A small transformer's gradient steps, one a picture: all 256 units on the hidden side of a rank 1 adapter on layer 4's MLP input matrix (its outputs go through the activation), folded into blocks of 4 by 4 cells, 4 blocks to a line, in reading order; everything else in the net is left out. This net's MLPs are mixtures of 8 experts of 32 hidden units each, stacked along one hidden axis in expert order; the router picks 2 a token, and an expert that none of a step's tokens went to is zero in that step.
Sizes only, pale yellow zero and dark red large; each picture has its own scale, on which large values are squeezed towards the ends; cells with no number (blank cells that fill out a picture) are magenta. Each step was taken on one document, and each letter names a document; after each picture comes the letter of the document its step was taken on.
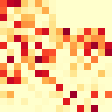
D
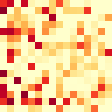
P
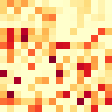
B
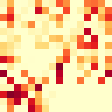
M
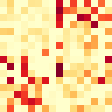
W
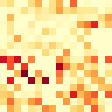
W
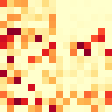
B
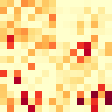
B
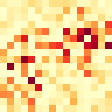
W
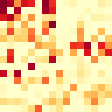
P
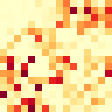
M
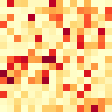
W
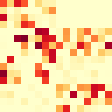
D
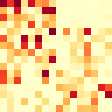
D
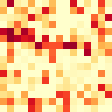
B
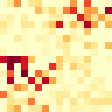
W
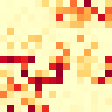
M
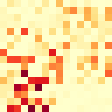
M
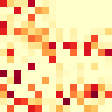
B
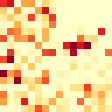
P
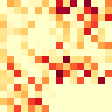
W
